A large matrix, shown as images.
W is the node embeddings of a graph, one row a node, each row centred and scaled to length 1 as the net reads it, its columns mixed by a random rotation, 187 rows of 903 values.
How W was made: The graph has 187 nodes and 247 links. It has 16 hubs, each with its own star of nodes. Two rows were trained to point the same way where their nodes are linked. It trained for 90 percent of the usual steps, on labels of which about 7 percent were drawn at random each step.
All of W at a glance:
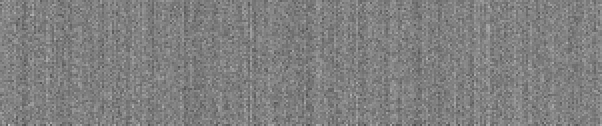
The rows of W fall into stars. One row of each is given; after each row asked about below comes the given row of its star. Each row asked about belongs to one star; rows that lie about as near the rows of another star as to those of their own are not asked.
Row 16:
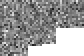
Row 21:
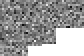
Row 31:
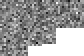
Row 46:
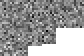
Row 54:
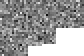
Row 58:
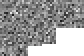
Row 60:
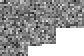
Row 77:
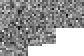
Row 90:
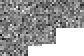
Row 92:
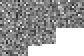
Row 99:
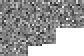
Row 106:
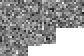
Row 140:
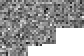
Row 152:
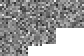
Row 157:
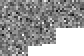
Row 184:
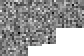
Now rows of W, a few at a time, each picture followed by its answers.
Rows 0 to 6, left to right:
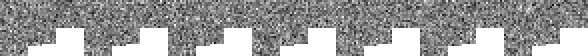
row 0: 184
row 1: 77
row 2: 106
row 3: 60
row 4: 184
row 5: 54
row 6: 46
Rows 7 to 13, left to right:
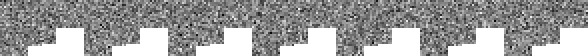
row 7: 106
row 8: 152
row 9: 60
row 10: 58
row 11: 31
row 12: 106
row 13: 152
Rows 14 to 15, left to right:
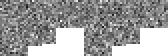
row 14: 16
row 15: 60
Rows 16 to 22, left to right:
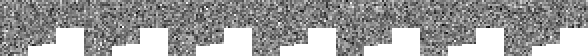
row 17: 184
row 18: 99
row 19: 99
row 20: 46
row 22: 60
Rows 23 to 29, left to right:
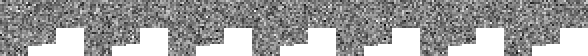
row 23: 152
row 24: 58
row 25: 21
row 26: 92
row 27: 21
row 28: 106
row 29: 90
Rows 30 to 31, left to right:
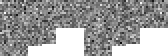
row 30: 106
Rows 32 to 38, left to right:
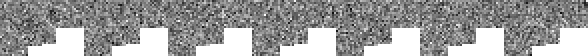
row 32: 46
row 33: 60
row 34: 152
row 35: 16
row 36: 106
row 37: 140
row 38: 54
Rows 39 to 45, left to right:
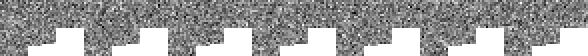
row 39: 92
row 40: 77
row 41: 31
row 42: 140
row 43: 92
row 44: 16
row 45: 99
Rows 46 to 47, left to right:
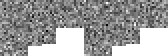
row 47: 21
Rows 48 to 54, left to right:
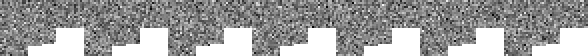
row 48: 54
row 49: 99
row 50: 157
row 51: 54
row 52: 21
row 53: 157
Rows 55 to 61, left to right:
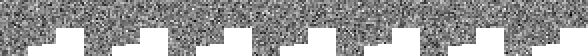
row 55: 77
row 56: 92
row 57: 46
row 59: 90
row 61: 77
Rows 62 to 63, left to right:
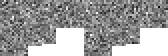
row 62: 90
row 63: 92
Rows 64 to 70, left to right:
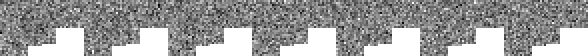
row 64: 31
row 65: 77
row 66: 46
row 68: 92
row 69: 90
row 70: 152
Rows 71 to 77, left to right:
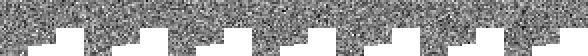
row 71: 58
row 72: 152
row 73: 184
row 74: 77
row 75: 90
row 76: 16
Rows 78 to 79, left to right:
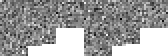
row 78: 21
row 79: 106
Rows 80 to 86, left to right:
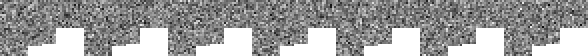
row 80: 77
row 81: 58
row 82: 152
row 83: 31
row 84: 140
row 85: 60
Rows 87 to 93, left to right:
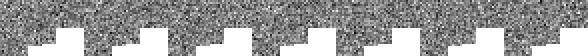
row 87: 31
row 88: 90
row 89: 92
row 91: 184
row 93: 21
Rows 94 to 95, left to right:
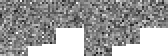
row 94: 21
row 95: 16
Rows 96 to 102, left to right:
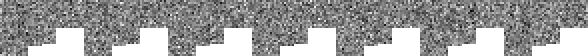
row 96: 184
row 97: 54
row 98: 21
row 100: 16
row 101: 46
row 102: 58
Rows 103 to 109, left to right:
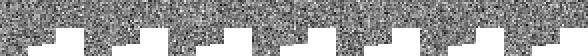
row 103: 31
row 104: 99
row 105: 184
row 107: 58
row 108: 31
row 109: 21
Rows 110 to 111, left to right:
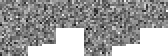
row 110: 140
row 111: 106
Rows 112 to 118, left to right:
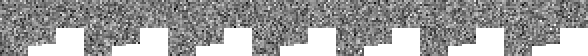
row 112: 90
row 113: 60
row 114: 16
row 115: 46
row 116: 90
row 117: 106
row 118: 184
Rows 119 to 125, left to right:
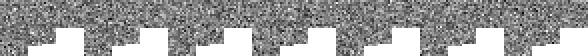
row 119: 58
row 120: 90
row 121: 31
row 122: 46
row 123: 106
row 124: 140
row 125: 92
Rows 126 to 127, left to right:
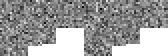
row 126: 140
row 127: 60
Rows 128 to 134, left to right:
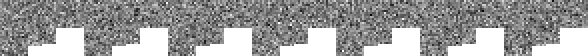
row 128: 90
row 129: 46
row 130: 31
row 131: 99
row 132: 99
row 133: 31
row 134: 157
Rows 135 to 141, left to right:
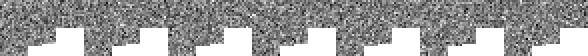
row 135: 157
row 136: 54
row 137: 157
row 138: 152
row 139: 90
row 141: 140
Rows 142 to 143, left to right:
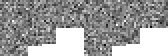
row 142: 92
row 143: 21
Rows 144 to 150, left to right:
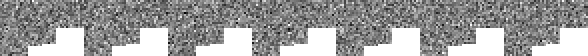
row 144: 16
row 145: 157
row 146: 140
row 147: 54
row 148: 99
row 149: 21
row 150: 90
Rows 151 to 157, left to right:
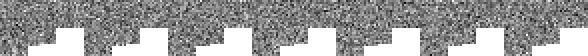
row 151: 106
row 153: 16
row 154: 152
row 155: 21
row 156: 16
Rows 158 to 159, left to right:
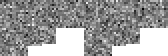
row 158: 184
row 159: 16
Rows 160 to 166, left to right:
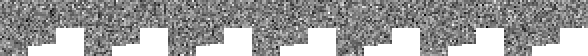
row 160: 46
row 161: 16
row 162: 106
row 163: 152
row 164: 46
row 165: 21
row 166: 106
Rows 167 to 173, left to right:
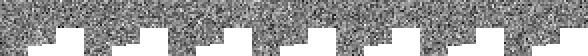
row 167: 140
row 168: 99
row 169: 58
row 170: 77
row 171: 31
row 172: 46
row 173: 140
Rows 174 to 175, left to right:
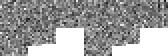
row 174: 46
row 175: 54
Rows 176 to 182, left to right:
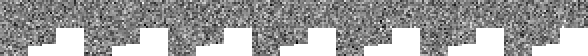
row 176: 99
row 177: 16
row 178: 16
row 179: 92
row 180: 157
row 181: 21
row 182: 54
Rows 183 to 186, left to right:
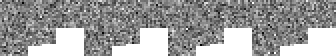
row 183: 184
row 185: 54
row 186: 106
